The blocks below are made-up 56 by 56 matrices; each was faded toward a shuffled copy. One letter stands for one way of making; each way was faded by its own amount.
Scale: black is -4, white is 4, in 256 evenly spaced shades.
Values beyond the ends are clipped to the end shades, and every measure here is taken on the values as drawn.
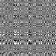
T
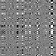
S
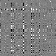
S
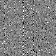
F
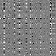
S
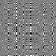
S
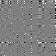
S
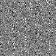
F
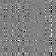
S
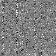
F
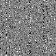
F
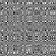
T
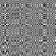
T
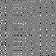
S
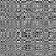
T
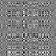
T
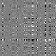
S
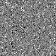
F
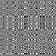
T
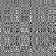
T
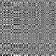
T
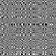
T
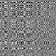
T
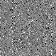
F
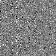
F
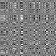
T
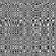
T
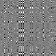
S
